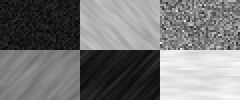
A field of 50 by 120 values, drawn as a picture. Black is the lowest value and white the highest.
The table splits into 2 rows of 3 panels. Panel 1,1: very low, fine-grained, faint in contrast. Panel 1,2: high, slanting down to the right, faint in contrast. Panel 1,3: middling, fine-grained, strong in contrast. Panel 2,1: middling, slanting up to the right, faint in contrast. Panel 2,2: very low, slanting up to the right, faint in contrast. Panel 2,3: very high, streaked across, faint in contrast.
